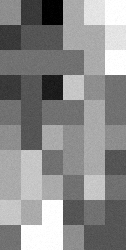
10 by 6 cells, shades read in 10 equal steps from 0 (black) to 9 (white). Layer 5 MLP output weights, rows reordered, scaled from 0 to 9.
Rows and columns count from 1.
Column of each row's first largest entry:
6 6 6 4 5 3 2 2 3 2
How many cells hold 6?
12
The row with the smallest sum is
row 4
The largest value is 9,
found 5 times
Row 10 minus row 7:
-2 2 5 0 -3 0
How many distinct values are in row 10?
4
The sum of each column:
45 47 46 49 57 52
